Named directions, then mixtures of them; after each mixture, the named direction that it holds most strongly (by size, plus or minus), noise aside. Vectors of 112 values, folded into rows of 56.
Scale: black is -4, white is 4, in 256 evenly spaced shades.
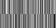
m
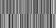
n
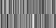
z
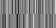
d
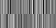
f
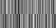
n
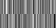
m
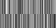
m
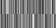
z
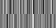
z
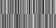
d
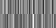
f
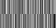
m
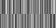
m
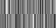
m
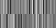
f
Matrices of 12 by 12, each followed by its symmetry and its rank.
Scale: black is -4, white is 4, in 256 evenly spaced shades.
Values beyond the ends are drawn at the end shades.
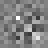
symmetric, rank two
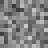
neither, full rank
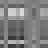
neither, rank one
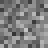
neither, full rank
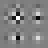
symmetric, rank one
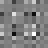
symmetric, rank one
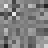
symmetric, rank two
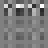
neither, rank one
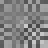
symmetric, rank two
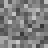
neither, full rank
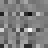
neither, rank two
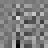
neither, rank two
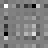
symmetric, rank one
